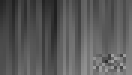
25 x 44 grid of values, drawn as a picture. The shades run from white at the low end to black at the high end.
The values follow a bell shape. The field climbs toward the top left. The bottom right is the roughest part. The grain runs up and down. In the bottom right lies a patch that is rougher than the rest.
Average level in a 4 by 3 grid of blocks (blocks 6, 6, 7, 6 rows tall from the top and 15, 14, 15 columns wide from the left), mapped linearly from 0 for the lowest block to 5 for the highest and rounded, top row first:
543 | 432 | 321 | 210
